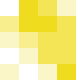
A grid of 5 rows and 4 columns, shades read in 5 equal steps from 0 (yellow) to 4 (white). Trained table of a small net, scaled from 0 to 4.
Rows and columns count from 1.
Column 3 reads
1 0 1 1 3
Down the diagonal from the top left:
4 0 1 1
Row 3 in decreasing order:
3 2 1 1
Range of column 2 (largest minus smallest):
4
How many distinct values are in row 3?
3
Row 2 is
2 0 0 1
